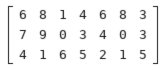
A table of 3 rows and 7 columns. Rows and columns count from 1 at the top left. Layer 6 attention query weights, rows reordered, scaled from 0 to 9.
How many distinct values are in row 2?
5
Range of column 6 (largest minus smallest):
8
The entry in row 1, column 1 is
6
